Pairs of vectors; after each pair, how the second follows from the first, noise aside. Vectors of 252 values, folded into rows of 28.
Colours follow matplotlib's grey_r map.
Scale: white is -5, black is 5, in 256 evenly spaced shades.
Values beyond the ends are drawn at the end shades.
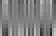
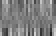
copied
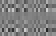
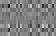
reversed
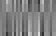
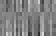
negated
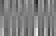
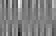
reversed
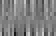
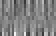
negated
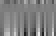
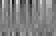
reversed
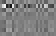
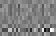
reversed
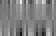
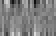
reversed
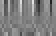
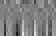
reversed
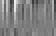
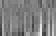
reversed
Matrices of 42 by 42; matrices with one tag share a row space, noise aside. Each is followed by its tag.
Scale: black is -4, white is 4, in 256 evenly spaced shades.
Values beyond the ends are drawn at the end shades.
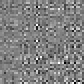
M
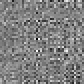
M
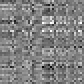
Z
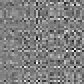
M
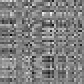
Z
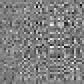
M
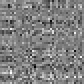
Z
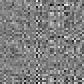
M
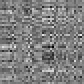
Z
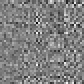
M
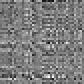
Z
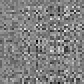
M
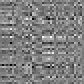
Z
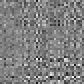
M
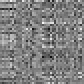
Z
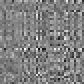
M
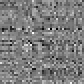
Z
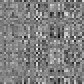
M
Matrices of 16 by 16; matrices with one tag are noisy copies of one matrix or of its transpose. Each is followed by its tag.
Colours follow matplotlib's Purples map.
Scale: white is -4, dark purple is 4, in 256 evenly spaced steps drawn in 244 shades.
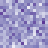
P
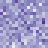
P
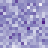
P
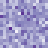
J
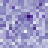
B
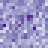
B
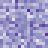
J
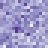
B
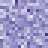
J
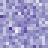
J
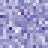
J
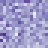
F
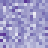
F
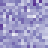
F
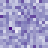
J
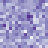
B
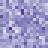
J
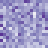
F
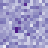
B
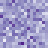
P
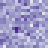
B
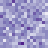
P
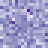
J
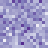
P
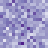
P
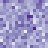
B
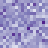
P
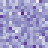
J
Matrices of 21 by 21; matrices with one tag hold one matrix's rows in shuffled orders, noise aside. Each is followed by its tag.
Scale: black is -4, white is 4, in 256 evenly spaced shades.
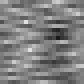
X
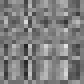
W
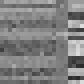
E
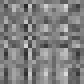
W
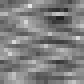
X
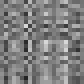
W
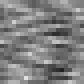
X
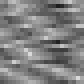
X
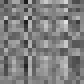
W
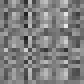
W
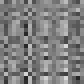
W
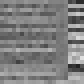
E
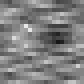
X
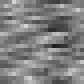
X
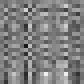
W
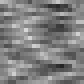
X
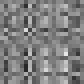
W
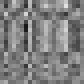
W
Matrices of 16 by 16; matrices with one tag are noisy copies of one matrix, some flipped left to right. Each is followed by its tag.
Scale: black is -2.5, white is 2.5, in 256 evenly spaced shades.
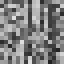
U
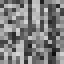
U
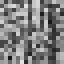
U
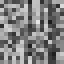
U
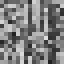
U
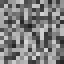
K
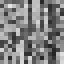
U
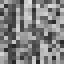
U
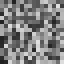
K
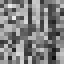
U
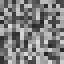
K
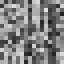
U
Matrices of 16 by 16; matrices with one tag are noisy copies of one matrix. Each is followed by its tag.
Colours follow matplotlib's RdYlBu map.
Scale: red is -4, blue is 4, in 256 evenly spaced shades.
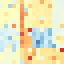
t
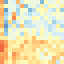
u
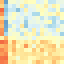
u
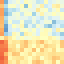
u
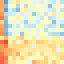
u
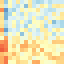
u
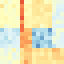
t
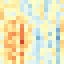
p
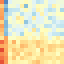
u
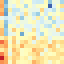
u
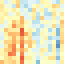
p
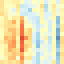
p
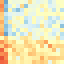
u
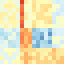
t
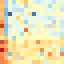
u
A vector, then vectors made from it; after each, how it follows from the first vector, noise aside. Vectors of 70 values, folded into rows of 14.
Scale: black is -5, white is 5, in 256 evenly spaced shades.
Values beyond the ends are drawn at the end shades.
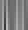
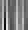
scaled up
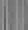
shrunk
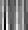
scaled up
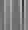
reversed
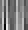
scaled up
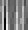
scaled up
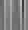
reversed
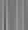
shrunk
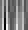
scaled up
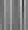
reversed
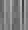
reversed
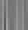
shrunk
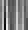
scaled up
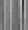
reversed
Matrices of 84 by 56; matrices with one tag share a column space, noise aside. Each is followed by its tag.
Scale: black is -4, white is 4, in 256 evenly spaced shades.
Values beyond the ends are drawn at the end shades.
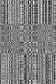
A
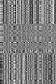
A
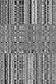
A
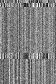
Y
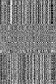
A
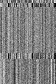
Y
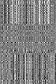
A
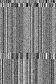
Y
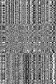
A
